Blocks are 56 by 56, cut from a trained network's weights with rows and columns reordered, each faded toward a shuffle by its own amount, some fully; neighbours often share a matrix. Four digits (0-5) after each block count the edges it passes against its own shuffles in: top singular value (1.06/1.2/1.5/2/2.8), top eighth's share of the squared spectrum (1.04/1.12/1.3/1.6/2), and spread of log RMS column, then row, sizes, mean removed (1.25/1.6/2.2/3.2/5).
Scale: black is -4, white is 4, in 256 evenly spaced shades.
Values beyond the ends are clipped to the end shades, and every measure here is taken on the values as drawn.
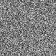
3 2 1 0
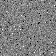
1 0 0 0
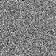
2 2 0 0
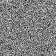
1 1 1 0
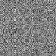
4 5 2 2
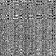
4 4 1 2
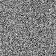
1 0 0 0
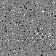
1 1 0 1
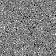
2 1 0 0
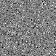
2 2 0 1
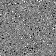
0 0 0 0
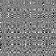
4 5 3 3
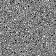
0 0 0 0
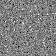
0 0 0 0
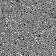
0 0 0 0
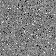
0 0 0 0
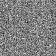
1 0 0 0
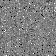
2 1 0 0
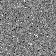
0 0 0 0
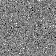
0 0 0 0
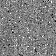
1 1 0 1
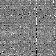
3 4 2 0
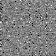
3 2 1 0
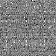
3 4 2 0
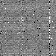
3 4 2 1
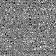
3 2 1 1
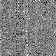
3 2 1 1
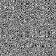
3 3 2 2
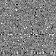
3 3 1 1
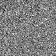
2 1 0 0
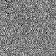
4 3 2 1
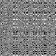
4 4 3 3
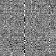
3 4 2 0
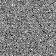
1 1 0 0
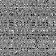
4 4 2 2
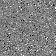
0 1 0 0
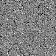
1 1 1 0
